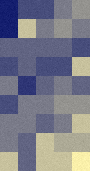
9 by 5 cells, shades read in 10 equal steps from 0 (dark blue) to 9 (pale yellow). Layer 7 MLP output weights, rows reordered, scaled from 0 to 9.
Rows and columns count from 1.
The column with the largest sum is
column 5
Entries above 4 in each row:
1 2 0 1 0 2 1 3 4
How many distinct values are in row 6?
3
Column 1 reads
0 0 3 2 4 2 4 4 7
